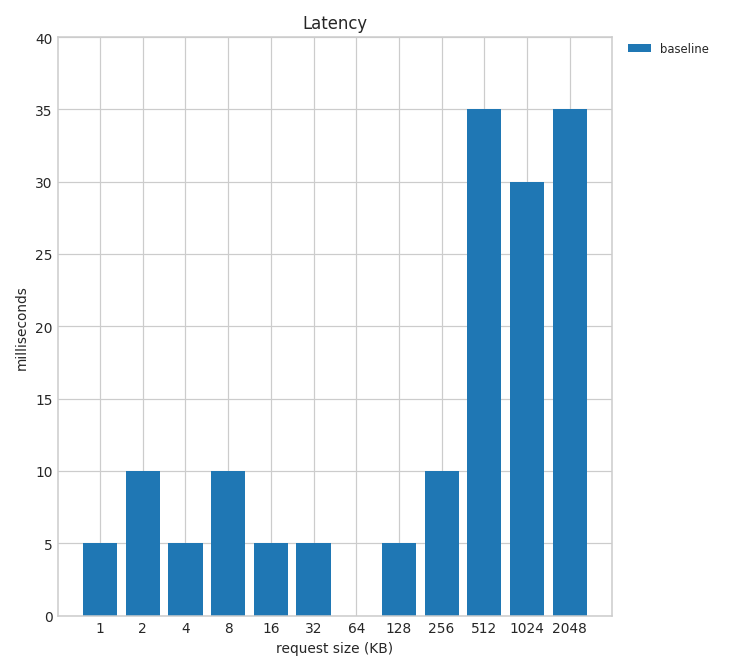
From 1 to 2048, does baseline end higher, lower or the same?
higher
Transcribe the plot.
Title: Latency
x-axis: request size (KB), ticks 1 2 4 8 16 32 64 128 256 512 1024 2048
y-axis: milliseconds, ticks 0 5 10 15 20 25 30 35 40
Legend: baseline
Values:
baseline: 5 10 5 10 5 5 0 5 10 35 30 35
